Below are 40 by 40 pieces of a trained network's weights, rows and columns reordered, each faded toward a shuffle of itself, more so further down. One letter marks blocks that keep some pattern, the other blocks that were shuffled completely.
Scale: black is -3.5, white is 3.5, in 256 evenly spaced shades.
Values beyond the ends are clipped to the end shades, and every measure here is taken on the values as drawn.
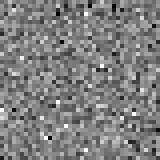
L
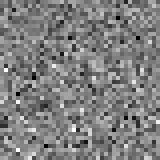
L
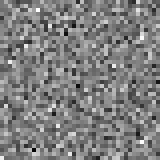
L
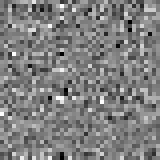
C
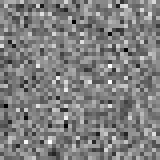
C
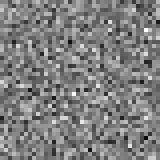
L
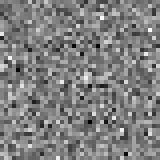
L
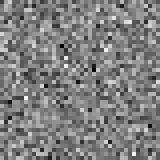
L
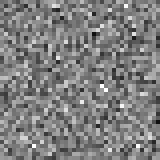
L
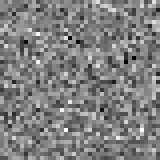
L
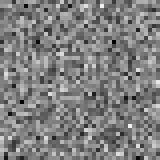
C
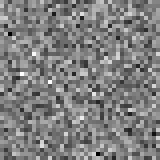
L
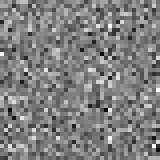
C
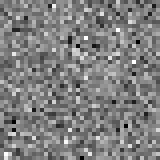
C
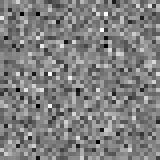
L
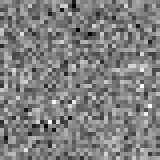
C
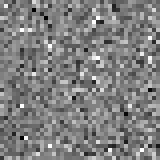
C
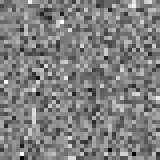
L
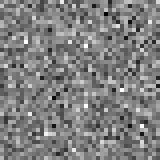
L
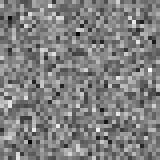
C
